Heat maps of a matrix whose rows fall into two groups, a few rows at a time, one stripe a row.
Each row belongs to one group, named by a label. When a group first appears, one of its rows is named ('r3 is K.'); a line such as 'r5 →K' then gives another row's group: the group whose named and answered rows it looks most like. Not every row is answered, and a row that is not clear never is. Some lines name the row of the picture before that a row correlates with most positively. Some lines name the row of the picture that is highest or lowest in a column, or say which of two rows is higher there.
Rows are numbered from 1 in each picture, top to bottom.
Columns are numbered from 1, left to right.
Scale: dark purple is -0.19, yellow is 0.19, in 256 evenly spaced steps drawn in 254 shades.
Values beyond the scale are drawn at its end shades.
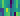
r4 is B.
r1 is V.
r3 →B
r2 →V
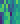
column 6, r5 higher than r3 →Yes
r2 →V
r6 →B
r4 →B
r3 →V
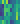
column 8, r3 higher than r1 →Yes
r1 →V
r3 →B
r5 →B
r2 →B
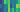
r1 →B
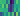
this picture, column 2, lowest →4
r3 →V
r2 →V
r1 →V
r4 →B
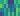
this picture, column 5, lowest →1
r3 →B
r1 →V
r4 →B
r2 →V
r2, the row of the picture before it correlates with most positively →2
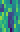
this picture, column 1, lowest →3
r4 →V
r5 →V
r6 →V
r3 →B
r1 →V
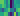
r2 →V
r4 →V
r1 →V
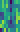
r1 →V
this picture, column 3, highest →8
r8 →B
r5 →B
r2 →V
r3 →V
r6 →V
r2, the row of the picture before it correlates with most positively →4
